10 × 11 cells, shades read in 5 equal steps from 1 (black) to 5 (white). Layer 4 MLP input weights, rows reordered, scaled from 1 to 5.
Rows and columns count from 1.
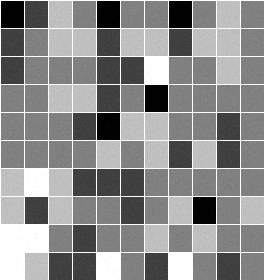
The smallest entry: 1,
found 6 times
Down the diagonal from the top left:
1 3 3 4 1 3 3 4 4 2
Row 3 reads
2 3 3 3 2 2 5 3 3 4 3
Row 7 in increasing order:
2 2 2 3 3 3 3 3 4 4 5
